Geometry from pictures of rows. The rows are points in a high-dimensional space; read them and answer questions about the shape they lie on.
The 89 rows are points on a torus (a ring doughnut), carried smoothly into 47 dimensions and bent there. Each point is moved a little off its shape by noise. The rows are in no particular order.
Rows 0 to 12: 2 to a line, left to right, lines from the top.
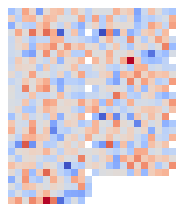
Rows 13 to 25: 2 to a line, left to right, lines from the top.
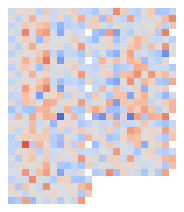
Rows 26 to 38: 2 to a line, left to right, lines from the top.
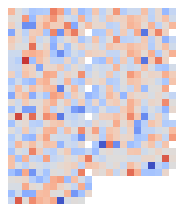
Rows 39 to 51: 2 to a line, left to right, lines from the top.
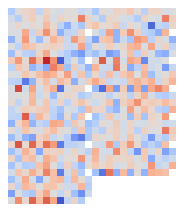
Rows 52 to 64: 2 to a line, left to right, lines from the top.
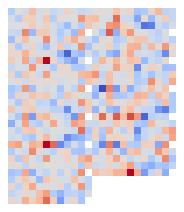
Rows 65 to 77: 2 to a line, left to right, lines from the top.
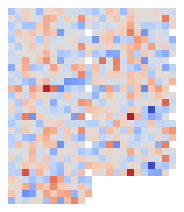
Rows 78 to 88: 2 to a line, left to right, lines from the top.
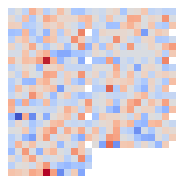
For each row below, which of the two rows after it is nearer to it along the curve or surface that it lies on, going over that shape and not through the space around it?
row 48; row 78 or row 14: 14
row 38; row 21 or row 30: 30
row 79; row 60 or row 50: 50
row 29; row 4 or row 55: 55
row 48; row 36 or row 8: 36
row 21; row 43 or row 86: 86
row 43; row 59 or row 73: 59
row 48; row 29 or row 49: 49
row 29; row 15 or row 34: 34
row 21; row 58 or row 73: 58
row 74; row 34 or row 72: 72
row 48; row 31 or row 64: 64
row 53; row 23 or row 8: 8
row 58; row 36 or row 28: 36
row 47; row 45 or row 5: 5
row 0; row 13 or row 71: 13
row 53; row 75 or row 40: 75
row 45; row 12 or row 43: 12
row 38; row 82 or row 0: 0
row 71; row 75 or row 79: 75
